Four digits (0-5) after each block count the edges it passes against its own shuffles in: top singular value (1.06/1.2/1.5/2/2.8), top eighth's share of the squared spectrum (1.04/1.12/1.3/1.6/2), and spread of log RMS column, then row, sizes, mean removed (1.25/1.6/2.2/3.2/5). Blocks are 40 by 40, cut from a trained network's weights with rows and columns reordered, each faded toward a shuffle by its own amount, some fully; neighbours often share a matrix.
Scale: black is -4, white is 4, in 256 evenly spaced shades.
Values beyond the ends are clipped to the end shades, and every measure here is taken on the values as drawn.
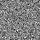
0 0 0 0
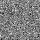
0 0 0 0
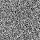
0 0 0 0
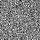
1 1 0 0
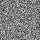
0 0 0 0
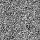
0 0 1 0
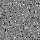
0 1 0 0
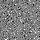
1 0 0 0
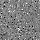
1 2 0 0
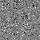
1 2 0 0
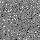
0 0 0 0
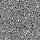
0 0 0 0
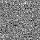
2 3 0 1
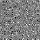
3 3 1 1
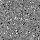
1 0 0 0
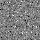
1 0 0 1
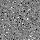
0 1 0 0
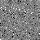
2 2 0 1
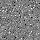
2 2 0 0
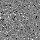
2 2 1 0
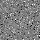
1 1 0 0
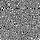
2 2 1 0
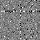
2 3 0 0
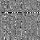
3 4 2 1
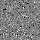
1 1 0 0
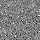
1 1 0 1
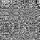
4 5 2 2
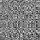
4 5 2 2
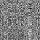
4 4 2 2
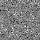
1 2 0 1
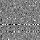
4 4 1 1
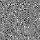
2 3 2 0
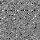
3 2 0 1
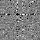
3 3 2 1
